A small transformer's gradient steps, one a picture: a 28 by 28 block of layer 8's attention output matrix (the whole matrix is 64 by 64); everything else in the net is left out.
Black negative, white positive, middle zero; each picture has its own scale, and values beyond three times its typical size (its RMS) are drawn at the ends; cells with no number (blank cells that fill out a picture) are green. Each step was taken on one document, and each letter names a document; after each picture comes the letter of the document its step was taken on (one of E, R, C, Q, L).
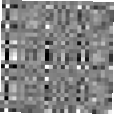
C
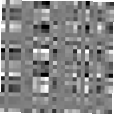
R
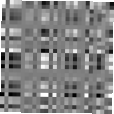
R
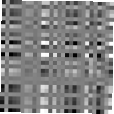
R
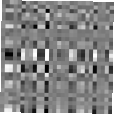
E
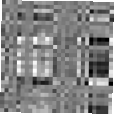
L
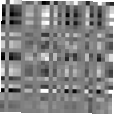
R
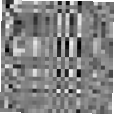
C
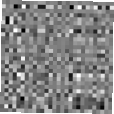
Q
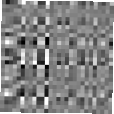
E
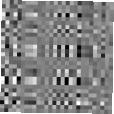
C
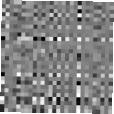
C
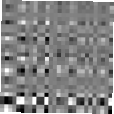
E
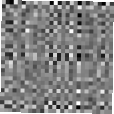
C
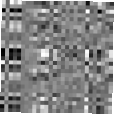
R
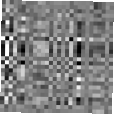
Q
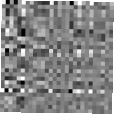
Q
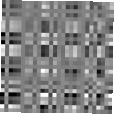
R
